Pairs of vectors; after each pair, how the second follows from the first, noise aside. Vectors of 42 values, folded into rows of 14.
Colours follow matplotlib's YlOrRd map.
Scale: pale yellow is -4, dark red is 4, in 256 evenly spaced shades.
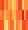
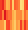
reversed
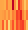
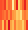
negated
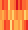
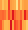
negated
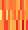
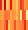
reversed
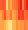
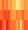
reversed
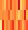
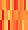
reversed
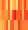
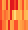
negated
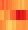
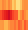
reversed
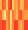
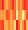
reversed
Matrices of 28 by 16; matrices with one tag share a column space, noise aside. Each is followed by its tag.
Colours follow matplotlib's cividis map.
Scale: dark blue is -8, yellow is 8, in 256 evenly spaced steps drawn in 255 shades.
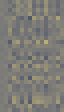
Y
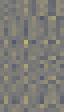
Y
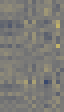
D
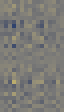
D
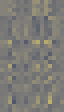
Y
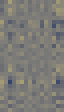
D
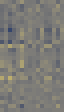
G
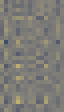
Y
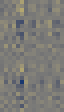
D
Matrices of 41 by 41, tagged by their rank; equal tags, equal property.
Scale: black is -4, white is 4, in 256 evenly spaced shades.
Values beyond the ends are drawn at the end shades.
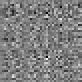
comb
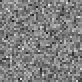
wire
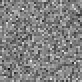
wire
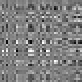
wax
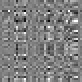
wax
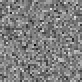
wire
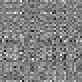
comb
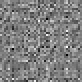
comb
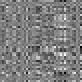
wax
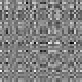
wax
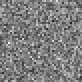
wire
